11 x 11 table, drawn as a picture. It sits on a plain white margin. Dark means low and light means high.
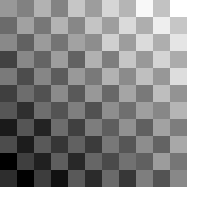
The bottom left is the ninth with the lowest average. A checkerboard runs through the table. Overall the values sit about 50% of the way up the scale. Values rise toward the top right. The top right is the ninth with the highest average.
